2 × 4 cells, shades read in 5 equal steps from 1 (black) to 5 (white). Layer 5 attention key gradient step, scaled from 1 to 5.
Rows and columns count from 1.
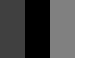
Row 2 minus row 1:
0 0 0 0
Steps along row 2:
down up up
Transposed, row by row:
2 2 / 1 1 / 3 3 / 5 5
